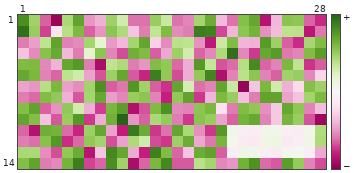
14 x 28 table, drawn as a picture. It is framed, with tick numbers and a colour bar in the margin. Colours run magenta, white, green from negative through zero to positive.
No overall slope runs across the table. On average the colour sits 50% of the way up the scale. The values fall into two levels. An odd patch, calmer than its surroundings, sits in the bottom right. No single row or column stands out from its neighbours. The bottom right is the calmest part. A checkerboard runs through the table.
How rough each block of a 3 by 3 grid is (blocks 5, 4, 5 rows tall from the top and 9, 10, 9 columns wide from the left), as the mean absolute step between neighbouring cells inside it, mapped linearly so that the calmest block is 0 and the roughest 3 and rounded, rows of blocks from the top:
2 2 2 / 2 3 2 / 2 2 0
